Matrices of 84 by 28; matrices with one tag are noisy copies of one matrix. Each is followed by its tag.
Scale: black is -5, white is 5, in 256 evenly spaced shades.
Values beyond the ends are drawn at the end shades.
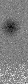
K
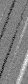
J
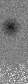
K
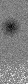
K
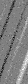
J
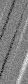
J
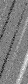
J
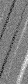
J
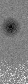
K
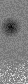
K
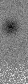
K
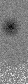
K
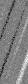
J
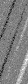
J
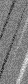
J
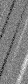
J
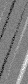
J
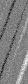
J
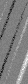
J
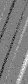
J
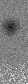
K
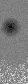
K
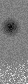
K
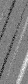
J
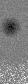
K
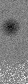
K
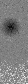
K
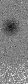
K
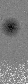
K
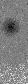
K
